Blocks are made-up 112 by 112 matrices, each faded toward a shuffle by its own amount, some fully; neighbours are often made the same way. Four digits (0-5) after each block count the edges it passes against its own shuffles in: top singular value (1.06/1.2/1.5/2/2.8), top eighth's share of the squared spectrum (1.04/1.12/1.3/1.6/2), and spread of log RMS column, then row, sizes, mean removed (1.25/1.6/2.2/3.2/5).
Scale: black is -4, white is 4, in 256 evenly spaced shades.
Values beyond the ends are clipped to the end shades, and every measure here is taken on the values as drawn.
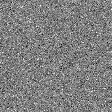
2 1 0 0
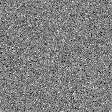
1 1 0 0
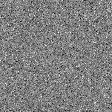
2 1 0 0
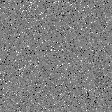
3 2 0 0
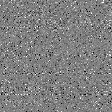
4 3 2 2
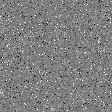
2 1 0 0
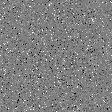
2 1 0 0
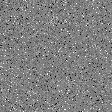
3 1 0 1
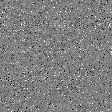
3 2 0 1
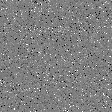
1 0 0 0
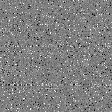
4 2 0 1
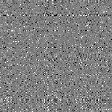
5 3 2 3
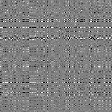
5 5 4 4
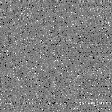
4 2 1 1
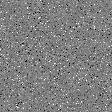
2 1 0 0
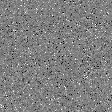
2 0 0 0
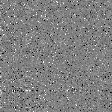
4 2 1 1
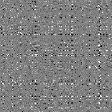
5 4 3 3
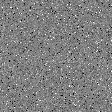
0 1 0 0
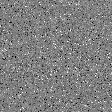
0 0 0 0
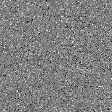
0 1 1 1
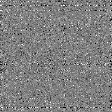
2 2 3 3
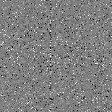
4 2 1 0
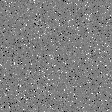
0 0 0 0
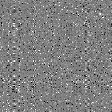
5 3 2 2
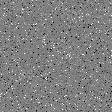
2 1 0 0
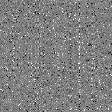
4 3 2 1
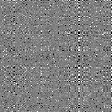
5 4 3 3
